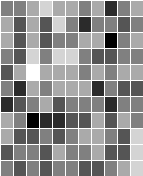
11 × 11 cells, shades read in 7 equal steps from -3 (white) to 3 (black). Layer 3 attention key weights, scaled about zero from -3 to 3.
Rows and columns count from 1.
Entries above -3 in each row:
11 11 11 11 10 11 11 11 11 11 11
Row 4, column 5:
-2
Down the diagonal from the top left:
0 1 -1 0 -1 -1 0 -1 0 1 -2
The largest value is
3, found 2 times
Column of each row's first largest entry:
9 7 9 2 1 2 1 3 2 1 2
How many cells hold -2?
8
